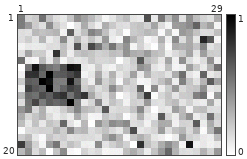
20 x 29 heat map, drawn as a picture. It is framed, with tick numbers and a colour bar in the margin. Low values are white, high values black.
An odd patch, higher than its surroundings, sits in the middle left. The ninth with the highest average is the middle left. Most values sit low, with a long tail of high ones.
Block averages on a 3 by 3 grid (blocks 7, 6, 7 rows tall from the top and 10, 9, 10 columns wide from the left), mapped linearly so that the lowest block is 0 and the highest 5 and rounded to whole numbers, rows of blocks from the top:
000
500
000
